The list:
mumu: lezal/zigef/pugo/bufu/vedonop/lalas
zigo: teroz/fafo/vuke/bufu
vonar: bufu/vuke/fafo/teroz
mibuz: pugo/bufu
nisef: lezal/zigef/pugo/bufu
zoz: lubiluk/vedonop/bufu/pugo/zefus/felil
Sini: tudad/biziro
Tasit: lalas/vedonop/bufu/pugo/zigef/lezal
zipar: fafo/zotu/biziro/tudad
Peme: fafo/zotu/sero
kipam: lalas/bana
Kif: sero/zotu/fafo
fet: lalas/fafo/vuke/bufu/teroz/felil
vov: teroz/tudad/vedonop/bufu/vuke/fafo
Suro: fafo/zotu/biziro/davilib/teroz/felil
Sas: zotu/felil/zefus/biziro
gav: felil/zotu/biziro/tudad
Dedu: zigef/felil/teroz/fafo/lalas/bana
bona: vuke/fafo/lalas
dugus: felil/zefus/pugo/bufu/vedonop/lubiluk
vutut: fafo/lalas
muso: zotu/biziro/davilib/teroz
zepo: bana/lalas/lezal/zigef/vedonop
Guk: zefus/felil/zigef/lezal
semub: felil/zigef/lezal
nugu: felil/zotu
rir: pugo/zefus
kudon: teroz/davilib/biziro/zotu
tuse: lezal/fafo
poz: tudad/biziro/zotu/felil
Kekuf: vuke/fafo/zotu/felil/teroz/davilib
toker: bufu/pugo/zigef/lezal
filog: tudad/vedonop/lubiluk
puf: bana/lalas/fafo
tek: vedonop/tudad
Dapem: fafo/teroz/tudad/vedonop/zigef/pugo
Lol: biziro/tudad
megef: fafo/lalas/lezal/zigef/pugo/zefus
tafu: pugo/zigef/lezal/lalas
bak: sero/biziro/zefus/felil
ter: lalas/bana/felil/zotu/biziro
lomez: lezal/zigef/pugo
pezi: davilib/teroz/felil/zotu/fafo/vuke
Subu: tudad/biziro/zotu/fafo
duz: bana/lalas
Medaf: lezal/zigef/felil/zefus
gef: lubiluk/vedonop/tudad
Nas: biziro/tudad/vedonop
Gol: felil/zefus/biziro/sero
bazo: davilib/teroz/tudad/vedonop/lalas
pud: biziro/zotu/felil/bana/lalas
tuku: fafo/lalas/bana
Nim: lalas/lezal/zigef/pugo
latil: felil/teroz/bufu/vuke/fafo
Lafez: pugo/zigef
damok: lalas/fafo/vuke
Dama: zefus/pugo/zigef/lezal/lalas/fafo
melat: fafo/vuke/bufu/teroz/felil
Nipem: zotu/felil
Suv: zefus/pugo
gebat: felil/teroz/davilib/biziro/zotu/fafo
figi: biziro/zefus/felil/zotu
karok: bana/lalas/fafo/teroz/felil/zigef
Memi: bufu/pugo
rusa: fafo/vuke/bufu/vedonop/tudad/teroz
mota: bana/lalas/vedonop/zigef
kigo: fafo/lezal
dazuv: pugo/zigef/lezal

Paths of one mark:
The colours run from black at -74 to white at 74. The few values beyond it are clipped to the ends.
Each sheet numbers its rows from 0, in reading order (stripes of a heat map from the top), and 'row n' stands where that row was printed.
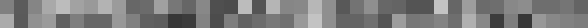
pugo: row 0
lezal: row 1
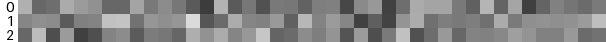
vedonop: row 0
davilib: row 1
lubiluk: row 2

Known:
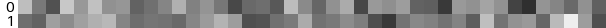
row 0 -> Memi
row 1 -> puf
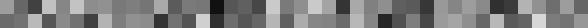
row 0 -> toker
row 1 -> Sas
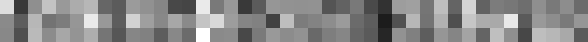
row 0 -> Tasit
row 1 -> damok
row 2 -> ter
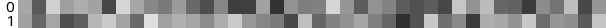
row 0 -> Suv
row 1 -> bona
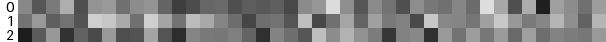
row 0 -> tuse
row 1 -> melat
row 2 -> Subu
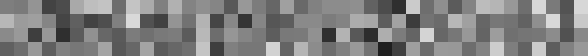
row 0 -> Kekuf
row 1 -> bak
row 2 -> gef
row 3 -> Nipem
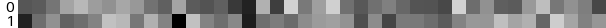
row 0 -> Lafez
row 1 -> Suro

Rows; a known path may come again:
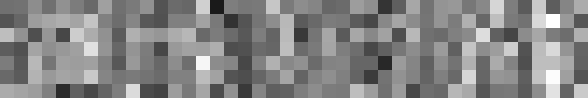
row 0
nugu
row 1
karok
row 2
vonar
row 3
tuku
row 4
ter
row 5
puf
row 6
bak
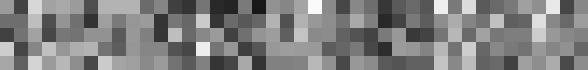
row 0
Dama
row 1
Sas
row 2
muso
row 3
Tasit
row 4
Suv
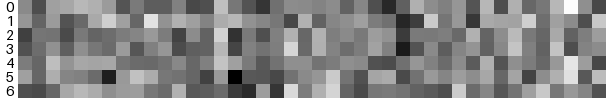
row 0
mota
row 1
bona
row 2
gav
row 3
Nipem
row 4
duz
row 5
Guk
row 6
Lafez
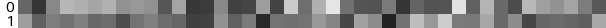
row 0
tafu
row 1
tek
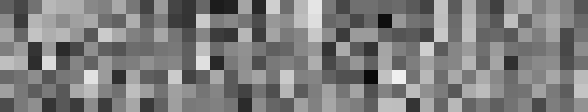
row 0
dazuv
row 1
Nim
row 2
rir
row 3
gef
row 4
zoz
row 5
bazo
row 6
rusa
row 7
Sini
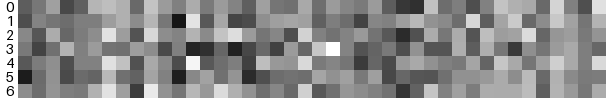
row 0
Kekuf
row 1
gebat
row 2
damok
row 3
lomez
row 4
pezi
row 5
zipar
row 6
fet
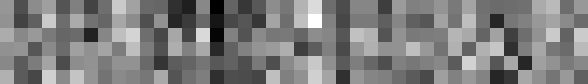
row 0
Medaf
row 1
nisef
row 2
Gol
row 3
latil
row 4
tuse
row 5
toker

